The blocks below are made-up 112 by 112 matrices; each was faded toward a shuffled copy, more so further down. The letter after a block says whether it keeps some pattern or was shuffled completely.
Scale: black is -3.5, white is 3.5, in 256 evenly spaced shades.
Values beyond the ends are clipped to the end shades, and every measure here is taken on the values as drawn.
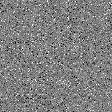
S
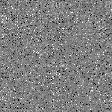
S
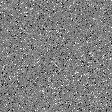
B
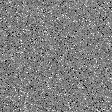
B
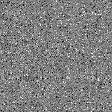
S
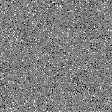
S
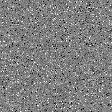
S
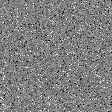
B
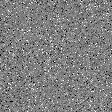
B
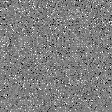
S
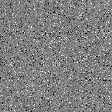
S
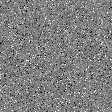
B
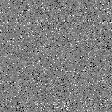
S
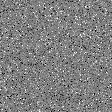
B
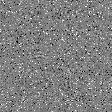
S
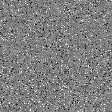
S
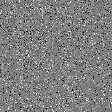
S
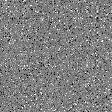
S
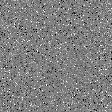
S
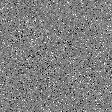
B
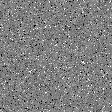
B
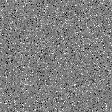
S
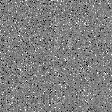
S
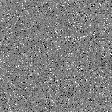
S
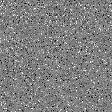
S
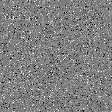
S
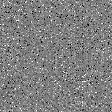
S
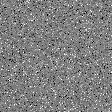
B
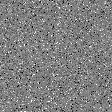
B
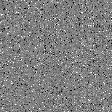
S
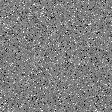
B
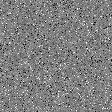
B
